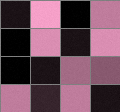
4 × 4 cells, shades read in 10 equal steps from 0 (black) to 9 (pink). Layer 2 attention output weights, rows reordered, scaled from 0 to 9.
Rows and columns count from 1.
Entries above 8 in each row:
1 0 0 0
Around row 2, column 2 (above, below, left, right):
9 1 0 1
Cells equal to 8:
2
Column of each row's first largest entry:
2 2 3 1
